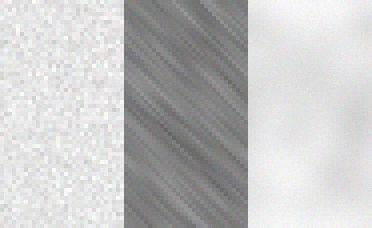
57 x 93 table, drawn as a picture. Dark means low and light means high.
It is made of 1 by 3 panels. Panel 1,1: very high, fine-grained, faint in contrast. Panel 1,2: middling, slanting down to the right, faint in contrast. Panel 1,3: very high, smooth, faint in contrast.
